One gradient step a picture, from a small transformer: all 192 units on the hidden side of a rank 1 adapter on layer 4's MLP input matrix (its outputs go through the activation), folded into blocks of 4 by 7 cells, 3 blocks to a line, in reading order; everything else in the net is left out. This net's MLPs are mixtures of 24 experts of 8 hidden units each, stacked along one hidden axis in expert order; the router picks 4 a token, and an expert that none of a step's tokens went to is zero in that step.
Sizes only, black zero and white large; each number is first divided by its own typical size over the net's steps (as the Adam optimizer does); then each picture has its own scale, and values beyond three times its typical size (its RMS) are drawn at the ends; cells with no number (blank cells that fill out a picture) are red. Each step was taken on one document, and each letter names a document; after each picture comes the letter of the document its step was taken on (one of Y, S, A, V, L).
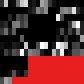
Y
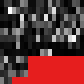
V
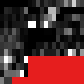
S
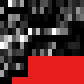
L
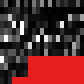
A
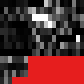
S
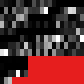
Y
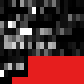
L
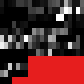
L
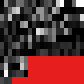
S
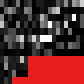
S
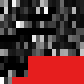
Y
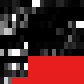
Y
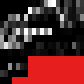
L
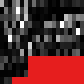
A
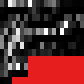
L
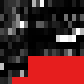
A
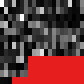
V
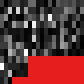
V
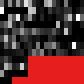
L
